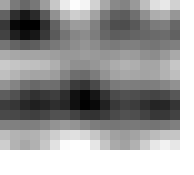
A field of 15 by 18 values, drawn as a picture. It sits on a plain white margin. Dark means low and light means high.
Stripes: horizontal, repeating 2 times. Slope: none. Ninth with the lowest average: top left. Lone odd cells: none.
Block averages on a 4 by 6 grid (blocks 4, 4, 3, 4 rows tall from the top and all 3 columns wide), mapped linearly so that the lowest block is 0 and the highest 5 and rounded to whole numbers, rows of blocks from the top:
1 2 5 3 3 4 / 4 4 4 4 4 4 / 2 1 0 1 2 2 / 4 4 5 4 3 4
